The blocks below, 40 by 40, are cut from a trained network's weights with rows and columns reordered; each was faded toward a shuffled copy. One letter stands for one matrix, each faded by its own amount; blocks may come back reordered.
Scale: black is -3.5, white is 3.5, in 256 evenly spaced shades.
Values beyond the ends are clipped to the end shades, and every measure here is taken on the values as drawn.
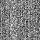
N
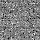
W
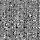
N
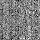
N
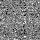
W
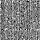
N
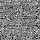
W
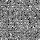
W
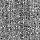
N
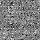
W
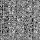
N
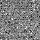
W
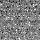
W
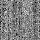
N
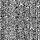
N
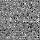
W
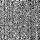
N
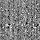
N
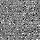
W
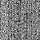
N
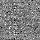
W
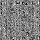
N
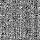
N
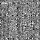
N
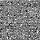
W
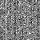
N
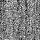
N
